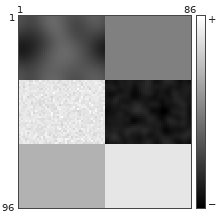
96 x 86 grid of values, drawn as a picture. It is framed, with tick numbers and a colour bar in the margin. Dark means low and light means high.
The table splits into 3 rows of 2 panels. Panel 1,1: low, smooth. Panel 1,2: middling, flat. Panel 2,1: very high, fine-grained, faint in contrast. Panel 2,2: very low, blotchy, faint in contrast. Panel 3,1: high, flat. Panel 3,2: very high, flat.
